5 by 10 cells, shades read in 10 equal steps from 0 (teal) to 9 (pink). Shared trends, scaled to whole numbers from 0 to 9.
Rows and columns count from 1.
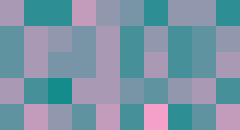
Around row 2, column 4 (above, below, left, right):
7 4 5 6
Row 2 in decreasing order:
6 6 5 5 5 4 3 3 2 2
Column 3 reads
1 5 4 0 5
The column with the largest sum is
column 5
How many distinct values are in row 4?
6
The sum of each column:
21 22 15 24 30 14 24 15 20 21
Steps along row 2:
up down down up down up down up up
